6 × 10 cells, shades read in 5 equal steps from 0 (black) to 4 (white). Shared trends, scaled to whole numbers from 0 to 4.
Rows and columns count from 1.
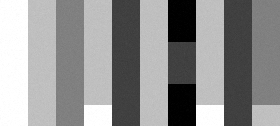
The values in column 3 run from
2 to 2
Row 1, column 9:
1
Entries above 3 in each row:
1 1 1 1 1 3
